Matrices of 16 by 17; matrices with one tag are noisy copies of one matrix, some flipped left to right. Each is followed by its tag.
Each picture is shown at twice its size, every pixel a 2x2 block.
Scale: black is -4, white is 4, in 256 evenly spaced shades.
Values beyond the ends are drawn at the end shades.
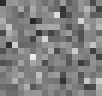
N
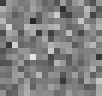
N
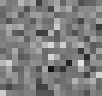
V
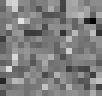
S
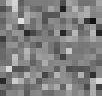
S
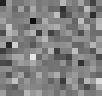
N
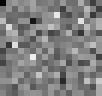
N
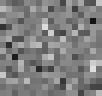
V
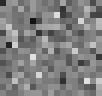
N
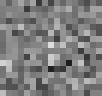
V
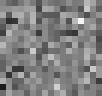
S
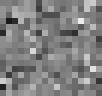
S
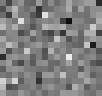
N
